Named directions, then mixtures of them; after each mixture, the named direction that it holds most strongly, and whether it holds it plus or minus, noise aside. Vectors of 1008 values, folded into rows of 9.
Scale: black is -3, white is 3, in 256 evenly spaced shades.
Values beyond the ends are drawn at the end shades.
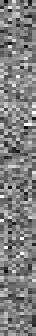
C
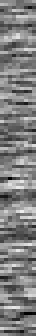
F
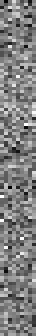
C, plus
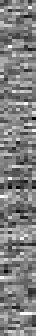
F, minus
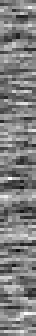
F, minus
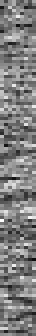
F, plus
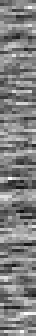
F, minus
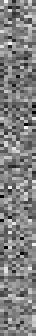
C, minus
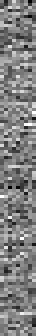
C, plus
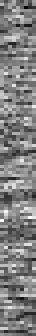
F, plus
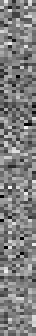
C, minus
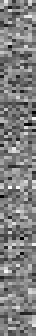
C, minus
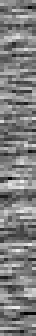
F, plus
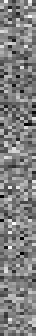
C, minus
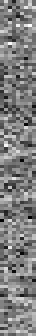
C, minus
